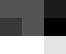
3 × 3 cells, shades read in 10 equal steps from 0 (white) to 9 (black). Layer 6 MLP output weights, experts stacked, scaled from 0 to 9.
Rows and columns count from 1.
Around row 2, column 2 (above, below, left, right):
6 0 7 9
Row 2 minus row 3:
7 6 8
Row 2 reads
7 6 9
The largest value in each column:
7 6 9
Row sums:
20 22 1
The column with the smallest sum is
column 2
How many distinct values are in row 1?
2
